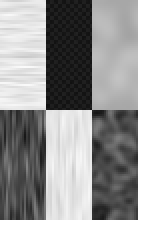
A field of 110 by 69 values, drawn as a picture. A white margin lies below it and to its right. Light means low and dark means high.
It is made of 2 by 3 panels. Panel 1,1: very low, streaked across, faint in contrast. Panel 1,2: very high, checkered, faint in contrast. Panel 1,3: low, smooth, faint in contrast. Panel 2,1: high, streaked downward. Panel 2,2: very low, streaked downward, faint in contrast. Panel 2,3: high, blotchy.
